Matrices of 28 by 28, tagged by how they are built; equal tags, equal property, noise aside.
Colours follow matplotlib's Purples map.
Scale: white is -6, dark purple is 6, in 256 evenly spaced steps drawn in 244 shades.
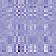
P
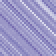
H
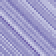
H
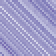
H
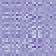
P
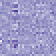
P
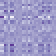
P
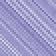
H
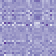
P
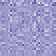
P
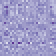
P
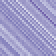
H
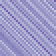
H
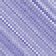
H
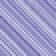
H
